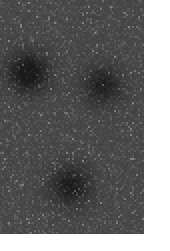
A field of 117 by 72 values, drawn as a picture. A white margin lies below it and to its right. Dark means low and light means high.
Dips: three. Odd rows or columns: none. Average level on the scale: 30%. Slope: none. Histogram: heavy tails on both sides.
